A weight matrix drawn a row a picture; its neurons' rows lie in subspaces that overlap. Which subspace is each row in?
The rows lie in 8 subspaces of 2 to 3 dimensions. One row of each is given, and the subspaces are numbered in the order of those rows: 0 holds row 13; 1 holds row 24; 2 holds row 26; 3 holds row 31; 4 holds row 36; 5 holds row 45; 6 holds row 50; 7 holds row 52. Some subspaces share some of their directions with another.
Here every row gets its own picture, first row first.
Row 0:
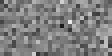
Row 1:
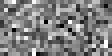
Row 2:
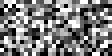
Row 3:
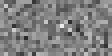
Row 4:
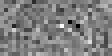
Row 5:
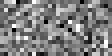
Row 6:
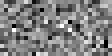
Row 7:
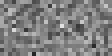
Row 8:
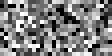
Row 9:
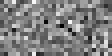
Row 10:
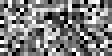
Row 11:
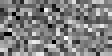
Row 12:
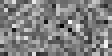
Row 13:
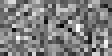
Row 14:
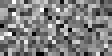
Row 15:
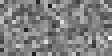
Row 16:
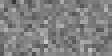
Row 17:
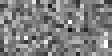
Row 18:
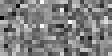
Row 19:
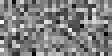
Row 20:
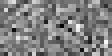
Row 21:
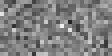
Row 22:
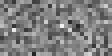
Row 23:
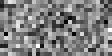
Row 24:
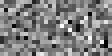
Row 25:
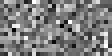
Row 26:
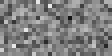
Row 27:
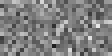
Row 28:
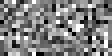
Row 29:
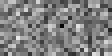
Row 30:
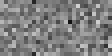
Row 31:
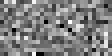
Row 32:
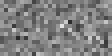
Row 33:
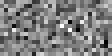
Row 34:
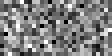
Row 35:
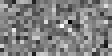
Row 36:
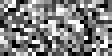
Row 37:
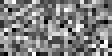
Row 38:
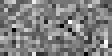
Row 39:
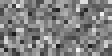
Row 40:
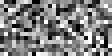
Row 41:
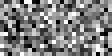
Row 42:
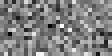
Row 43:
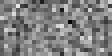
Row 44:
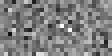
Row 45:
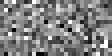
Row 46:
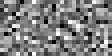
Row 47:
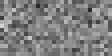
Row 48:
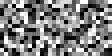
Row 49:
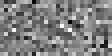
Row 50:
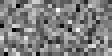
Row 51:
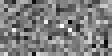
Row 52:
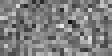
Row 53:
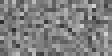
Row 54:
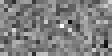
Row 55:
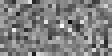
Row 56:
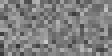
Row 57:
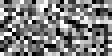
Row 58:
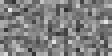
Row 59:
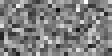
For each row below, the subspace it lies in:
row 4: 7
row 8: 4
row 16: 4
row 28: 3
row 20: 0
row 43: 7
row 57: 5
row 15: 2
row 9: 3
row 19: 3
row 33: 1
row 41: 4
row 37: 7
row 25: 4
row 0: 0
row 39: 6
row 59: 6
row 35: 6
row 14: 5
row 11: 5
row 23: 4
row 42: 5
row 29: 0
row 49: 5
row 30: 0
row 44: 5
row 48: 6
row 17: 2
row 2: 6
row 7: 2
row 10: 3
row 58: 7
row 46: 5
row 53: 3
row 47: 5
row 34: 4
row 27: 1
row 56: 4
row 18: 7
